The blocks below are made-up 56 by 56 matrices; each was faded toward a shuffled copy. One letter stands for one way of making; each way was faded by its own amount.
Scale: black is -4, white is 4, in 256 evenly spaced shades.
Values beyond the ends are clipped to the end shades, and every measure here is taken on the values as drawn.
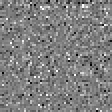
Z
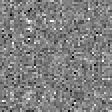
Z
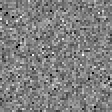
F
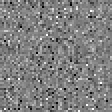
Z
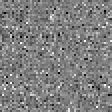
Z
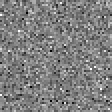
F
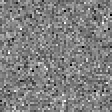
F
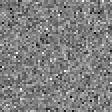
F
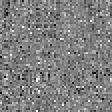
Z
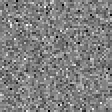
F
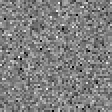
F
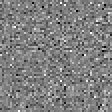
Z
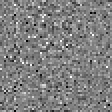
Z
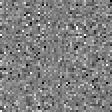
Z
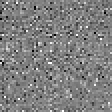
Z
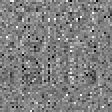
Z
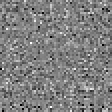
Z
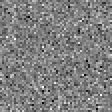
F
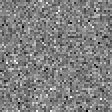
F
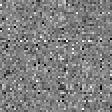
Z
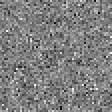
F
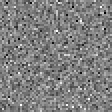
F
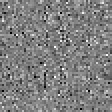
Z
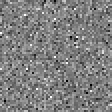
F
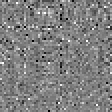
Z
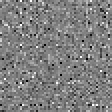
Z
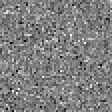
F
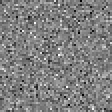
F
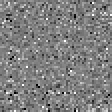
Z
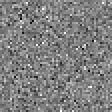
F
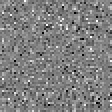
Z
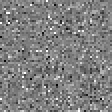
Z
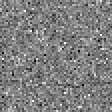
F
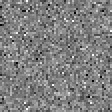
F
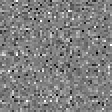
Z
